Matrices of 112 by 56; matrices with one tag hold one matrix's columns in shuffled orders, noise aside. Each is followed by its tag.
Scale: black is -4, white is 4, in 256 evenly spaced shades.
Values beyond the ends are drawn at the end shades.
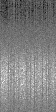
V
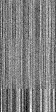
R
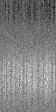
V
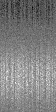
V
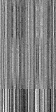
R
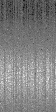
V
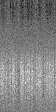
V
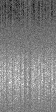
V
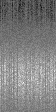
V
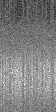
V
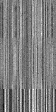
R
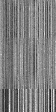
R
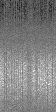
V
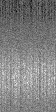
V
